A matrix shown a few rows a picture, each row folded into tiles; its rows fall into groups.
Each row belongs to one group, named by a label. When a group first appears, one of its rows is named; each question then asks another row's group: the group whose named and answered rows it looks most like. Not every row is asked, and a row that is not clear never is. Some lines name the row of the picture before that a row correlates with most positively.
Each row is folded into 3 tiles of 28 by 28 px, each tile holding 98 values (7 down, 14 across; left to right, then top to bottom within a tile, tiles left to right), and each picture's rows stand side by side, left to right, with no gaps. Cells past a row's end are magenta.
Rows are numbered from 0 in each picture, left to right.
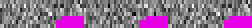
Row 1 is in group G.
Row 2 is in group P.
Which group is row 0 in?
P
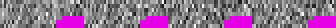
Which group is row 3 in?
P
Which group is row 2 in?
P
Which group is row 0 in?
G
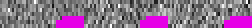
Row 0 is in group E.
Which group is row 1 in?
P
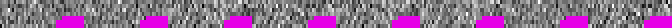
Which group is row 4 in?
G
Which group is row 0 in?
E
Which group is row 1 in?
E
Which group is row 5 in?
G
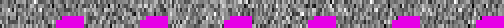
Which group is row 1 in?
G
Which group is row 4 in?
E
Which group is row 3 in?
P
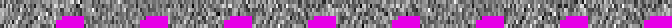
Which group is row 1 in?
E
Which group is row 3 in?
P
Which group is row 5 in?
E
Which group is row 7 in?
P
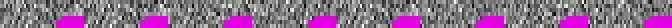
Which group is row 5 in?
E
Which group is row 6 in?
G
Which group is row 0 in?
P
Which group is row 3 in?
E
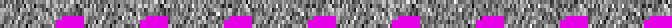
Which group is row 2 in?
P
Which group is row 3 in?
P
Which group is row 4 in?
G
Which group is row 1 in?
G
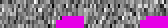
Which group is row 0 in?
E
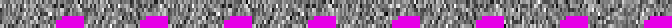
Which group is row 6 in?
E
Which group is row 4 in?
G
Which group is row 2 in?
P
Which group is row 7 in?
E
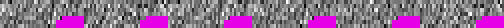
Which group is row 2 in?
E
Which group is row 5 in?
P
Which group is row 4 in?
E
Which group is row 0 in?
E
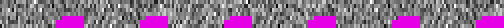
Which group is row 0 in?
E
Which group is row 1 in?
P
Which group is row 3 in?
G
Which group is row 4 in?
E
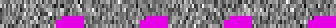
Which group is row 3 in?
E
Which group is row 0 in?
P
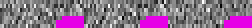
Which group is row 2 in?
E
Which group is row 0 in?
P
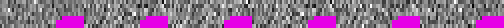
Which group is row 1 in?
P
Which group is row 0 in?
E
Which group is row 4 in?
P
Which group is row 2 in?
G
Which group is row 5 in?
E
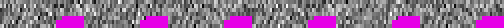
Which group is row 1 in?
E
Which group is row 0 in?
P
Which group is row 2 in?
G
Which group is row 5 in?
G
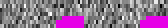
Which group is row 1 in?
G
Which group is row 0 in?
P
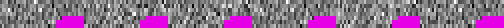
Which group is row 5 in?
E
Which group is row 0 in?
E
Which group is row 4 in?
G
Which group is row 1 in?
P
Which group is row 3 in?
E
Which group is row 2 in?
G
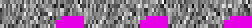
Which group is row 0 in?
P
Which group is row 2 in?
G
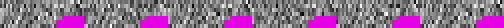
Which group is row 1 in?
P
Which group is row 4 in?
P
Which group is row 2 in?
G
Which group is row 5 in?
G
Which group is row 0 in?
G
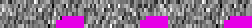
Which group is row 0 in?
E
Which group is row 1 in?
P
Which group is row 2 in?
E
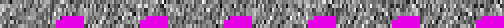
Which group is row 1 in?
G
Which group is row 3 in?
G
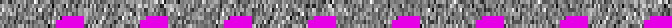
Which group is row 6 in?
E
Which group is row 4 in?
E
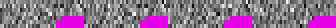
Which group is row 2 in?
G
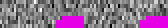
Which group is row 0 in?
E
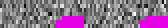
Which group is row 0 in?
G
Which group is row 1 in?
P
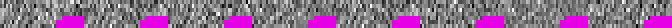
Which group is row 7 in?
E
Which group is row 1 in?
P
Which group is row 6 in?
E
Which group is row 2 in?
P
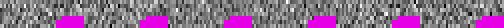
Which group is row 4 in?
P
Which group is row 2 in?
E
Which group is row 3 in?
E
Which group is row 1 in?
G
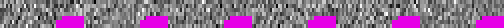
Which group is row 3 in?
G
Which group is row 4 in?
P
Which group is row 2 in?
E
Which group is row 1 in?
E
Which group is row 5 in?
E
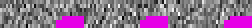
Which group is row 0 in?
G
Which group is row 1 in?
P
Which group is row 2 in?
E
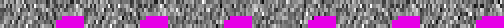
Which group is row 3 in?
E
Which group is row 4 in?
P
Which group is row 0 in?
P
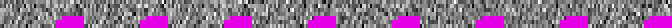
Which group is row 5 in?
E
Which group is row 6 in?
E
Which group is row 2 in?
G
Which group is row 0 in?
G
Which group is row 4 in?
G
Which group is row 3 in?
E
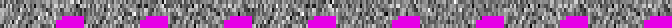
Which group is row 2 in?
G
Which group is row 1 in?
P
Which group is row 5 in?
E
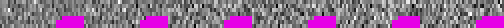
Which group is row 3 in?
G
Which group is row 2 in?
G
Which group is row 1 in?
E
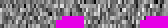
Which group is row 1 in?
E
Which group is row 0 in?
G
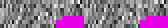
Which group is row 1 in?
G
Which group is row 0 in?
G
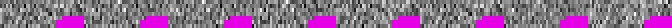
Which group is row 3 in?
E
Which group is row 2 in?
E
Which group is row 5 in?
G
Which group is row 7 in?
G
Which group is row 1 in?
E
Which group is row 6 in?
E
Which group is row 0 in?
G
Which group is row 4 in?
G
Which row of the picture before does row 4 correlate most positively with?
1
